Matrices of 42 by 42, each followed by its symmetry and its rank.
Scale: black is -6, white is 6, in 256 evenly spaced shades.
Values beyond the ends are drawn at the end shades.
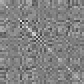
symmetric, rank five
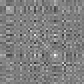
symmetric, rank three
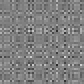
antisymmetric, rank two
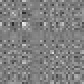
symmetric, rank three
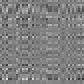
neither, rank two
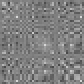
symmetric, rank three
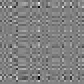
neither, rank two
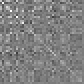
symmetric, rank five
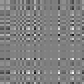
symmetric, rank one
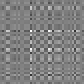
symmetric, rank one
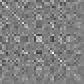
symmetric, rank five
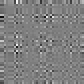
antisymmetric, rank two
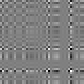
symmetric, rank one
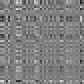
antisymmetric, rank two
